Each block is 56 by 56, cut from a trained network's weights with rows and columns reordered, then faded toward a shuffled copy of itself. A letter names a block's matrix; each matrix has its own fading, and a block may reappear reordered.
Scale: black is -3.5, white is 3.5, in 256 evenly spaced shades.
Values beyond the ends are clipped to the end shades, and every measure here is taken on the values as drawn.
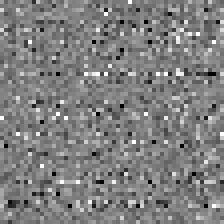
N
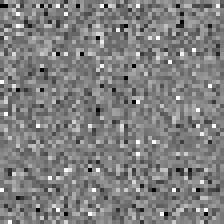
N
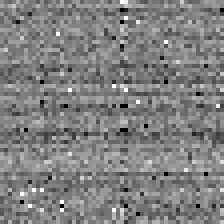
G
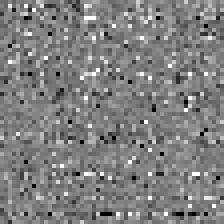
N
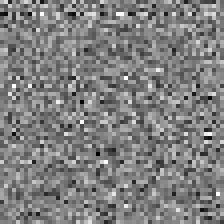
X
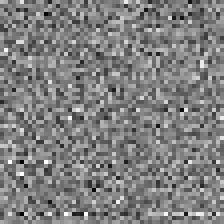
X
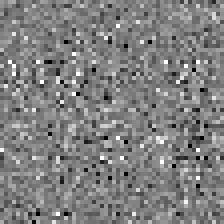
N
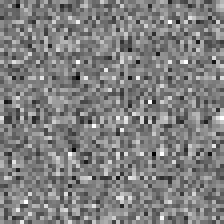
X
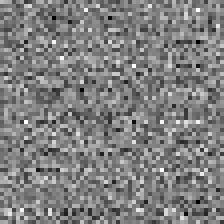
X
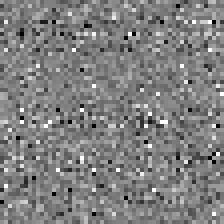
N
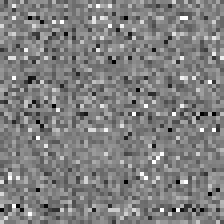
N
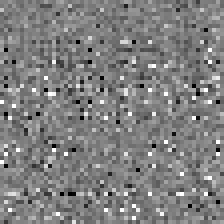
N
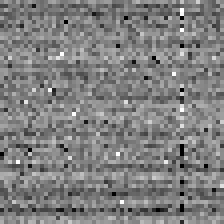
G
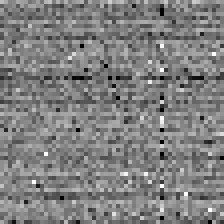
G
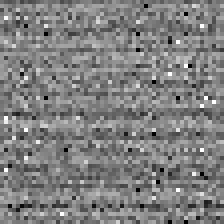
G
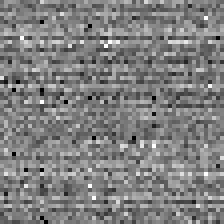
G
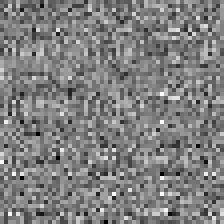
X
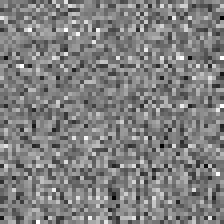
X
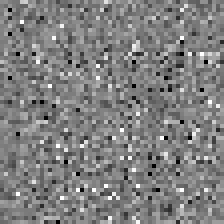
N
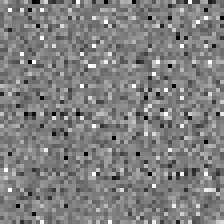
N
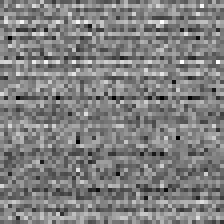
G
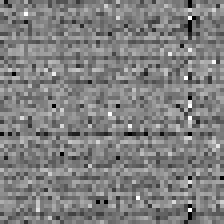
G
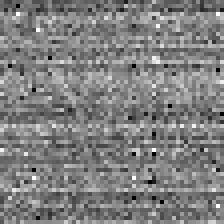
G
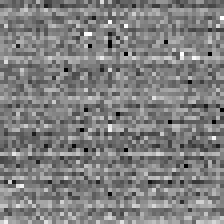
G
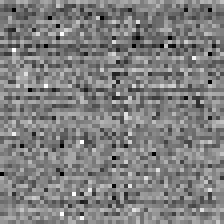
G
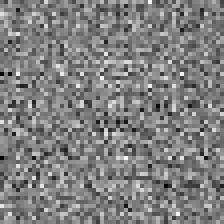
X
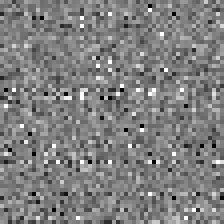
N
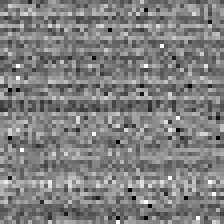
G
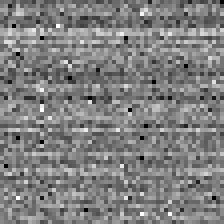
G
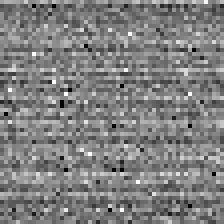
G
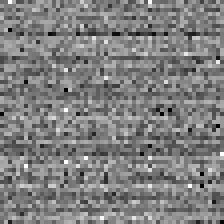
G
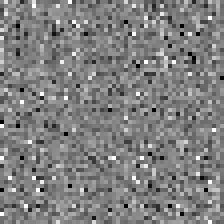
N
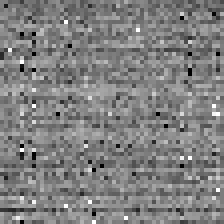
G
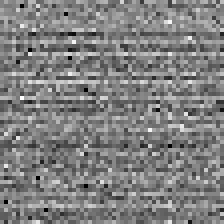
G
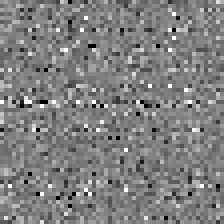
N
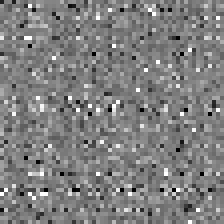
N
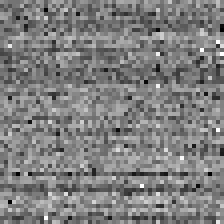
G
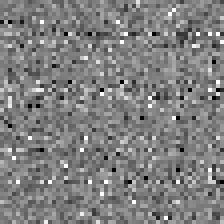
N
